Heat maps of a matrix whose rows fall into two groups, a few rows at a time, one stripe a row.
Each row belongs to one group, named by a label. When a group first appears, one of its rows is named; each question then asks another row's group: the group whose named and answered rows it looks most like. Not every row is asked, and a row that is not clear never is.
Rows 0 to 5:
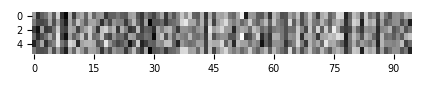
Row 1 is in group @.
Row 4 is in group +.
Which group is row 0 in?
@
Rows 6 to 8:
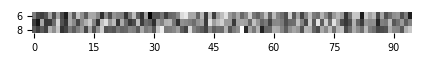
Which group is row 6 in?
@
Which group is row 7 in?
+
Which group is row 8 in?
@
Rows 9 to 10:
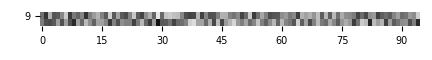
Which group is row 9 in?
+
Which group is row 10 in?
@
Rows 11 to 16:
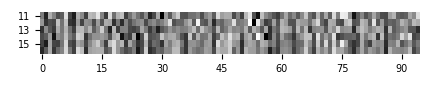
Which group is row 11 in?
+
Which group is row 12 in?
@
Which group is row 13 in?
@
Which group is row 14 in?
+
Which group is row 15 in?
+
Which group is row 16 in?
+
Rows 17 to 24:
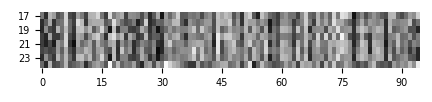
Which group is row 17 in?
+
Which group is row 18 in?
+
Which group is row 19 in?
@
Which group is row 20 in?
+
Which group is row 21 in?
@
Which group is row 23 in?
@
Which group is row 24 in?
+
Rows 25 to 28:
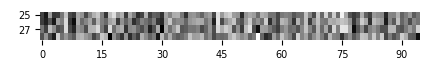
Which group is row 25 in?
+
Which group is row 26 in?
@
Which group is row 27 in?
+
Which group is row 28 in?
@
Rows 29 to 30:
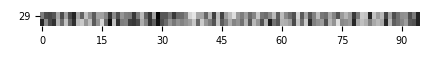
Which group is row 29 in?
@
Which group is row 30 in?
@
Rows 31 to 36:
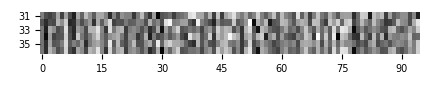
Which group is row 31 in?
@
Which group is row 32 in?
@
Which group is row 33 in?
+
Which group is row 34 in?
+
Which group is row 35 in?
+
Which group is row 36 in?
+
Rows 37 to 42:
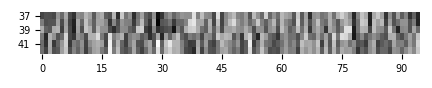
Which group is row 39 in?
@
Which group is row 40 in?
+
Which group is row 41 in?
+
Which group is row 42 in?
+
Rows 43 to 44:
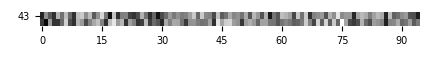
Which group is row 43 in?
@
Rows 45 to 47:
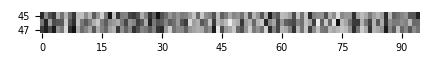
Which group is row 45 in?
@
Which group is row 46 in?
+
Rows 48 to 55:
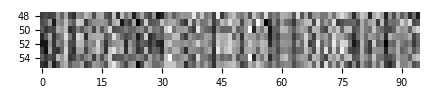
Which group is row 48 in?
@
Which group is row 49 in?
+
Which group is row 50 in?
@
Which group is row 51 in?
+
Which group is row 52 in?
+
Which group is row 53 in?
+
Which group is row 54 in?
@
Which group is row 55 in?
+
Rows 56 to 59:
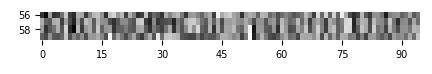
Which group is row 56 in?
+
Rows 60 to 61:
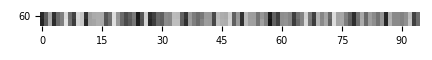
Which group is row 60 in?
+
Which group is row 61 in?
+
